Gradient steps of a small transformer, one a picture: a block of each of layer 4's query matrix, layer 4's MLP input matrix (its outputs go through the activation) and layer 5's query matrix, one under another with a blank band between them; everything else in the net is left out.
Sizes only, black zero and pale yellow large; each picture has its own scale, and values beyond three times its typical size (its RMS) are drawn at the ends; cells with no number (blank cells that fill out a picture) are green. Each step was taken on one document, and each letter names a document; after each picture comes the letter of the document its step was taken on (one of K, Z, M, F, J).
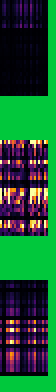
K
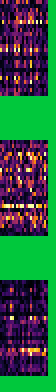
K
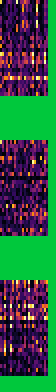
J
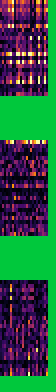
J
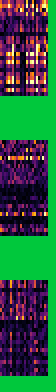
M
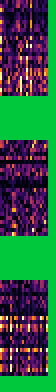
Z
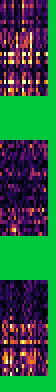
Z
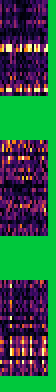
M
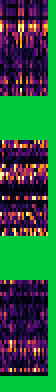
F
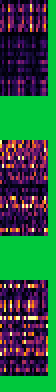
M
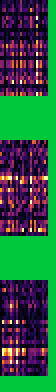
K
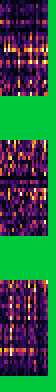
Z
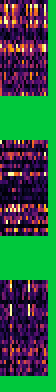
F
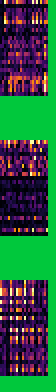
J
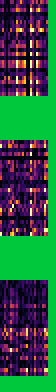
K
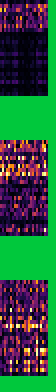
M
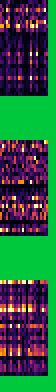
M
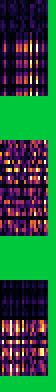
K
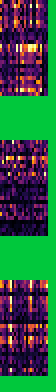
M
